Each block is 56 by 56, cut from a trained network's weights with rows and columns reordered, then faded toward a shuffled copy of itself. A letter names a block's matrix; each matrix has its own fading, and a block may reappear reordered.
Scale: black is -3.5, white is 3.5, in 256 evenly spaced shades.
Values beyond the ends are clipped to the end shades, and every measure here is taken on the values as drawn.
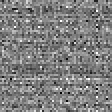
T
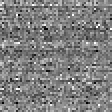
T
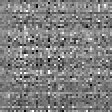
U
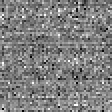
T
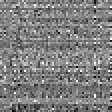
U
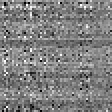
U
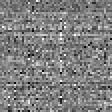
T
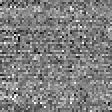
T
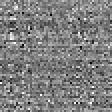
T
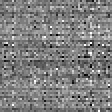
U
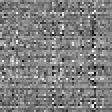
U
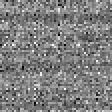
T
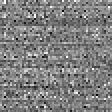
T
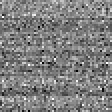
T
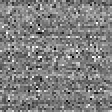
T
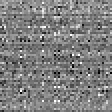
U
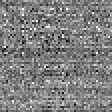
T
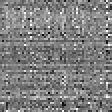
U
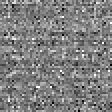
T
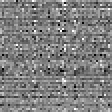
U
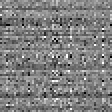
U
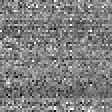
T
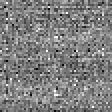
T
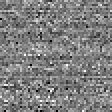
T
